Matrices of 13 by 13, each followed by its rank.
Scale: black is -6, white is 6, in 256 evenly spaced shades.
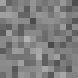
full rank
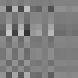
one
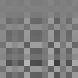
one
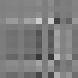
one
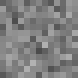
full rank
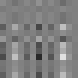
one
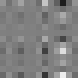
one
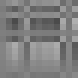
one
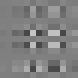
one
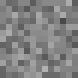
full rank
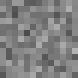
full rank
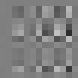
one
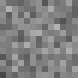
full rank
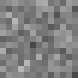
full rank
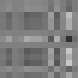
one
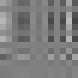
one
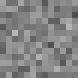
full rank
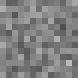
full rank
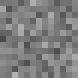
full rank
